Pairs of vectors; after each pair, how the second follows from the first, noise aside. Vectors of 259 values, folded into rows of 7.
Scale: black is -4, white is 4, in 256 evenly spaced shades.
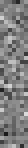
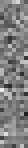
negated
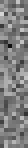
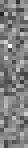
negated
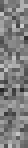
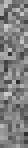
shuffled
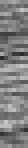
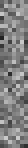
shuffled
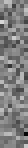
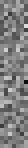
shuffled
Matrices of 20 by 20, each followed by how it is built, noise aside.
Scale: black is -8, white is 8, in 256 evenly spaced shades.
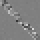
banded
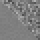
upper triangular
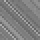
Toeplitz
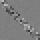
banded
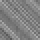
Toeplitz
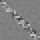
banded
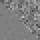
upper triangular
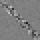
banded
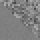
upper triangular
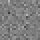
low rank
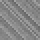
Toeplitz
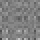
low rank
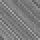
Toeplitz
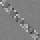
banded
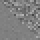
upper triangular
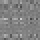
low rank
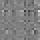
low rank
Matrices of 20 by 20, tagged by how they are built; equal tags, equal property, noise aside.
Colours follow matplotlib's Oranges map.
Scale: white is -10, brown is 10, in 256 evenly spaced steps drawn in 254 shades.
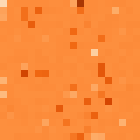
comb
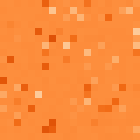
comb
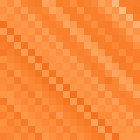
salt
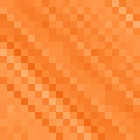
salt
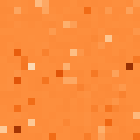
comb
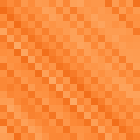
salt
